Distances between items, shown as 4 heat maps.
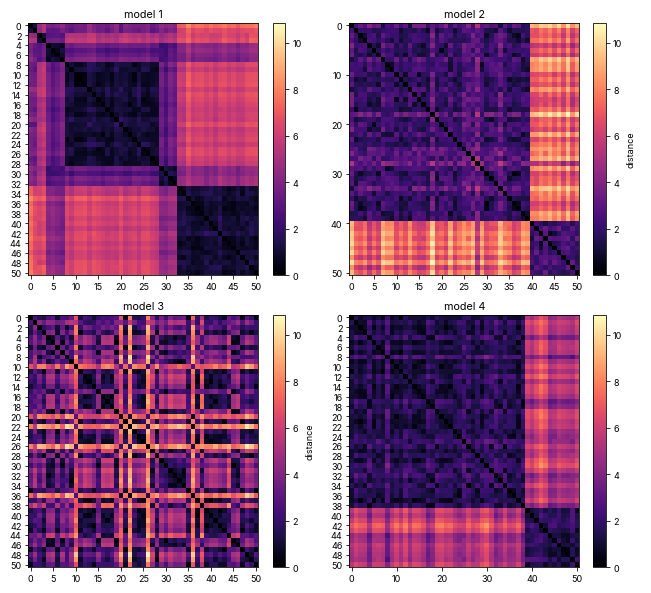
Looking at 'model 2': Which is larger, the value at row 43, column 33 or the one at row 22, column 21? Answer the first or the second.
the first
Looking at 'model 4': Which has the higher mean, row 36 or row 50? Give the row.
50
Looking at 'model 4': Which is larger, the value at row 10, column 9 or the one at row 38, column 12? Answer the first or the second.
the second
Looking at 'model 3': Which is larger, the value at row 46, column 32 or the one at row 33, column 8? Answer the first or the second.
the second
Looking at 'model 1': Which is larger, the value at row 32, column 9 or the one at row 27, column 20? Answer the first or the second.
the first
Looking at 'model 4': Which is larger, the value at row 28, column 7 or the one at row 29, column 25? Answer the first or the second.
the second
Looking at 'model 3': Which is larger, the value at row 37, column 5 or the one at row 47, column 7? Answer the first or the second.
the first
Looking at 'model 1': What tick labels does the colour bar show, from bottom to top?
0, 2, 4, 6, 8, 10
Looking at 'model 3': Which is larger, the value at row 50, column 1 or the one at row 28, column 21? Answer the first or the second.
the first
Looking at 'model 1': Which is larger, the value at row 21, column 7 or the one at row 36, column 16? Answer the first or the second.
the second
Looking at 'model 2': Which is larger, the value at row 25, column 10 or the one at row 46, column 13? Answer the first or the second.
the second
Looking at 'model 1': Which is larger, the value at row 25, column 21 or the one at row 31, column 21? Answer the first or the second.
the second
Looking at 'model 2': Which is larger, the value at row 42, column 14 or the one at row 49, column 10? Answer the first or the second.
the first
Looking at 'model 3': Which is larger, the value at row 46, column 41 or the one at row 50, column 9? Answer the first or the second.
the first
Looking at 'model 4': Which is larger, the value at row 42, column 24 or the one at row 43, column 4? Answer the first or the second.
the first
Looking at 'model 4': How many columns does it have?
51
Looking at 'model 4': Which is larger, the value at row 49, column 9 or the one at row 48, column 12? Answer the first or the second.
the second
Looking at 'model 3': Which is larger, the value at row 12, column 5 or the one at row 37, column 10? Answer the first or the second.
the second
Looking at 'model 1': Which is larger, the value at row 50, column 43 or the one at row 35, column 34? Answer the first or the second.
the second
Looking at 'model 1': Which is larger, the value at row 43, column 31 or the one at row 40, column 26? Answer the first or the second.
the second
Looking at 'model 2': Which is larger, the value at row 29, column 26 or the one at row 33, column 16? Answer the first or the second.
the second
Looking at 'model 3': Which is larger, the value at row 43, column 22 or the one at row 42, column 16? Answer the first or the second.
the first
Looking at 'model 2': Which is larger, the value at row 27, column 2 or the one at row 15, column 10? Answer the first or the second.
the first
